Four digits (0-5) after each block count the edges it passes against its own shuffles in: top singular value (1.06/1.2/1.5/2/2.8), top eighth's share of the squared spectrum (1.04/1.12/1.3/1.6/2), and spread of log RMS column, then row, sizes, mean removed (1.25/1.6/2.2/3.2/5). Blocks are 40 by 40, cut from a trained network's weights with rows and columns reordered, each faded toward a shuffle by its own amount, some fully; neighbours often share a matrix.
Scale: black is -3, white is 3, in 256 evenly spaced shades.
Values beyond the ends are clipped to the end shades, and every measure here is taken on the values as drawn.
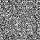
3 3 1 1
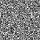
3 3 0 1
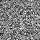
2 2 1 0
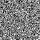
0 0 0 0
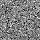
1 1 0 0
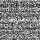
3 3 0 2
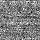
2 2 0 0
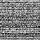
4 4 0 2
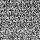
2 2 0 0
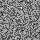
0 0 0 0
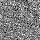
0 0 0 0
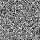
2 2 0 0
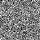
1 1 0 0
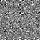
3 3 1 2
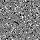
1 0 0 0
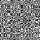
4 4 2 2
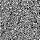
1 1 0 0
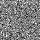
1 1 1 0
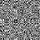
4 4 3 2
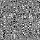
3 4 2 2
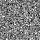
0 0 0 0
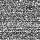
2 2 0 0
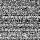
3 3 0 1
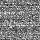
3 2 0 1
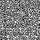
1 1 0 0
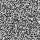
0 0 0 0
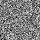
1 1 0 0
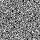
1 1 0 0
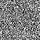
1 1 0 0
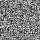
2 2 0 0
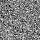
0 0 0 0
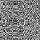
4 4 2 2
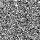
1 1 0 0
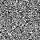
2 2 0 0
